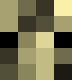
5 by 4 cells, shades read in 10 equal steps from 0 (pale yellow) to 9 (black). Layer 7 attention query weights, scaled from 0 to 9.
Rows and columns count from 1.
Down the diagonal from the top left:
3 7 1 5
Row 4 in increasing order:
2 3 5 7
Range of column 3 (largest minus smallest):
6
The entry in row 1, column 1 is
3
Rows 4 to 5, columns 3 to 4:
2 5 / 2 8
